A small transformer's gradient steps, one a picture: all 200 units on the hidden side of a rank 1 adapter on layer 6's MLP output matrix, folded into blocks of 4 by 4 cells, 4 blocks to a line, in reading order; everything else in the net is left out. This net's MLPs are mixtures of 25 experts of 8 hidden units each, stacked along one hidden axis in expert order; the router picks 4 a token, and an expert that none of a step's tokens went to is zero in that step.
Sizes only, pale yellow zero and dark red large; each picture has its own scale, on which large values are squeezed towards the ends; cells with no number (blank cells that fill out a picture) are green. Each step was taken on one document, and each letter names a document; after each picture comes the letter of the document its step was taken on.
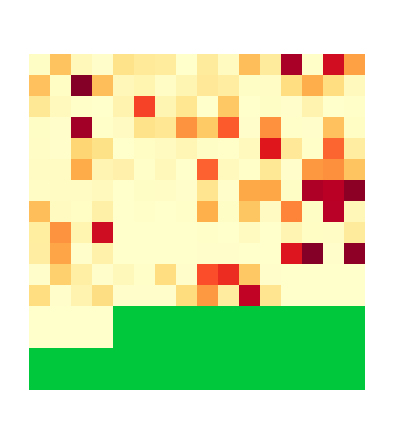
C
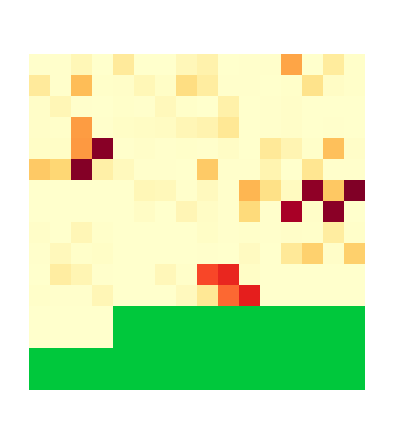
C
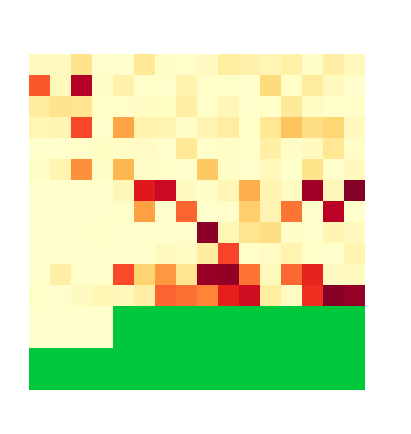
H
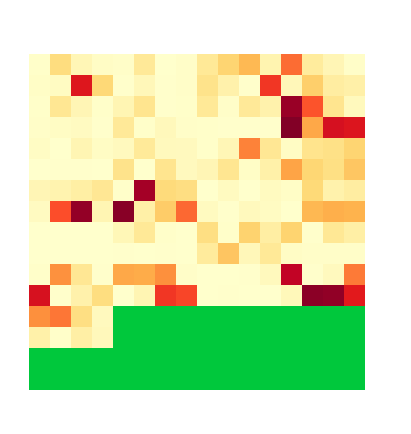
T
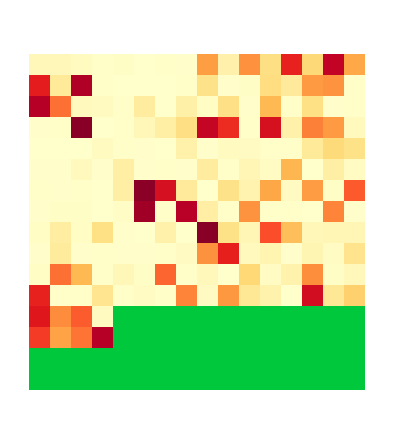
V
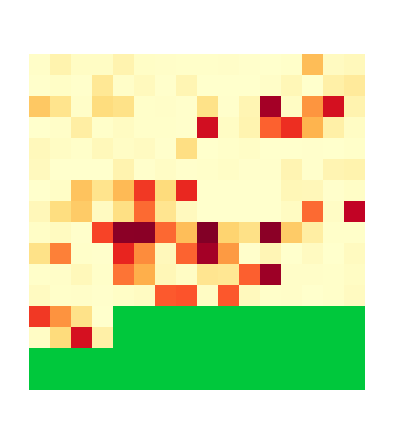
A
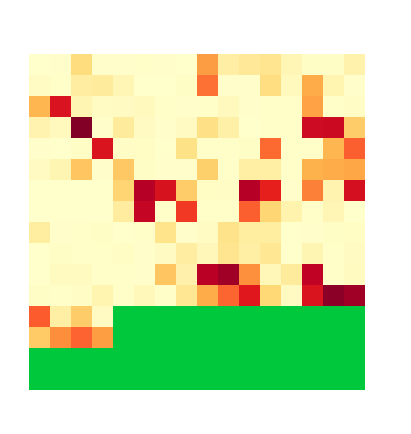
H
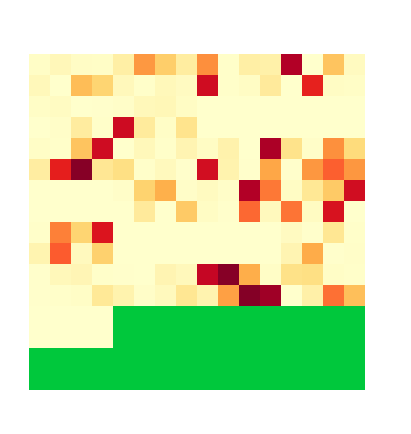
C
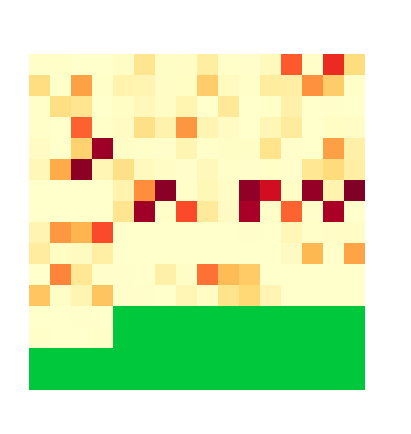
C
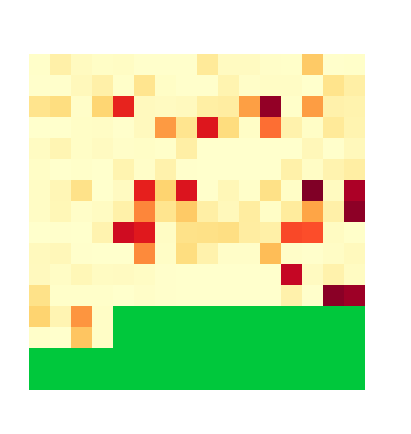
A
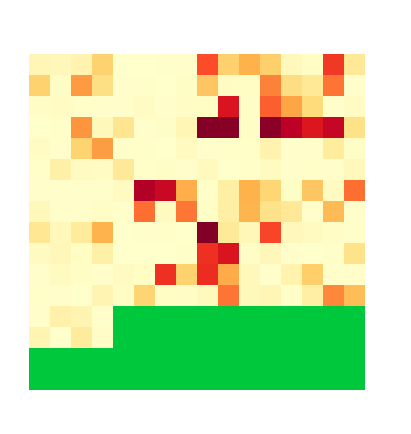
H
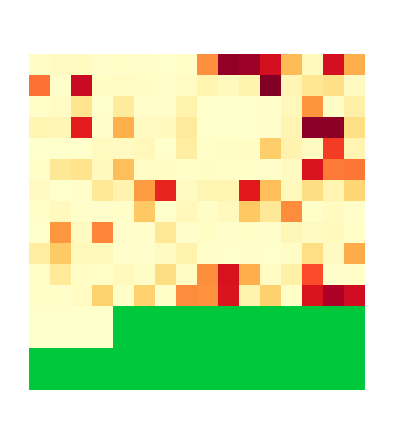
H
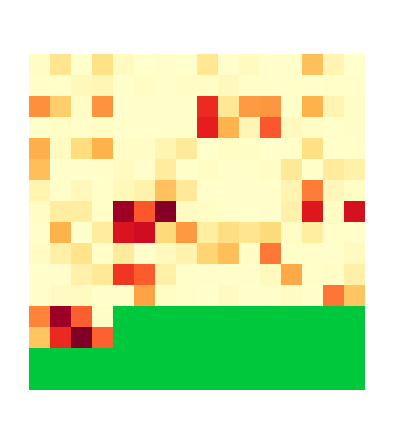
A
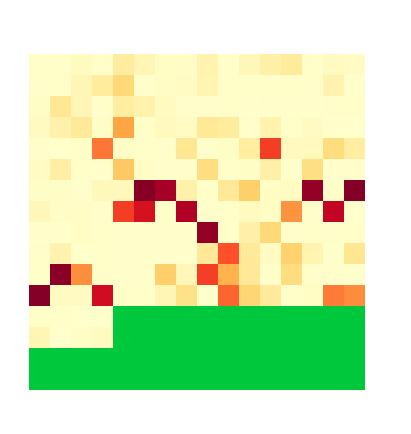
H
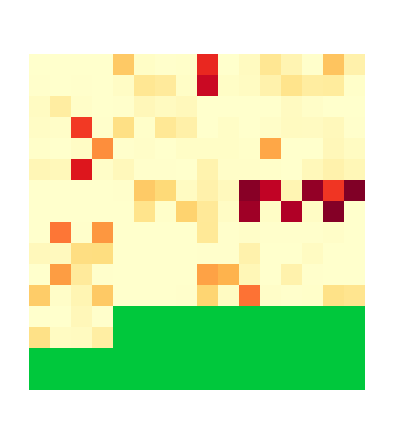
C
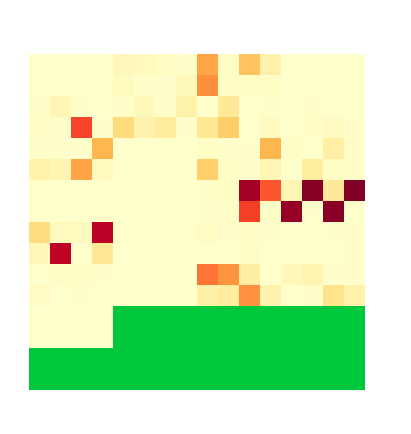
C
